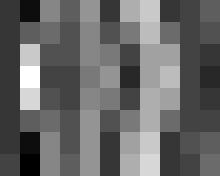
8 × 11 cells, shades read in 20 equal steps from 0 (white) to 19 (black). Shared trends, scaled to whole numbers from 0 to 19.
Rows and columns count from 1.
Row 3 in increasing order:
4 7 7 9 10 13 13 14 14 15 15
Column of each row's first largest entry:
2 1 1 7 1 1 2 2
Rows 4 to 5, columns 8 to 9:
7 5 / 6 7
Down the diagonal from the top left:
15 12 13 14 9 13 7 3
